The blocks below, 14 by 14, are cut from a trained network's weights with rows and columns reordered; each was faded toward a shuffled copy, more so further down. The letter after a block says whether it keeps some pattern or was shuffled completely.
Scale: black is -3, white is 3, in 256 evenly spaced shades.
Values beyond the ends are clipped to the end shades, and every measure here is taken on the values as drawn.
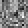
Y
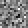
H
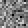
H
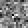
H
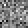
H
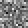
H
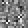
Y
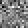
Y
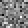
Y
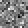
H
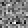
Y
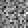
H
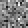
H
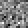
H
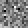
H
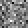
H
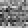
Y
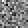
H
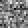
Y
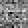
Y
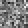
H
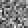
H
